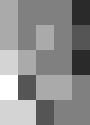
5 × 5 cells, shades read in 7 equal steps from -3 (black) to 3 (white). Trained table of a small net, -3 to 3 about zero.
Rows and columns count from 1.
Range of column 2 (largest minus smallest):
3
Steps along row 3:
down down same down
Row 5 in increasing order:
-1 0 0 2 2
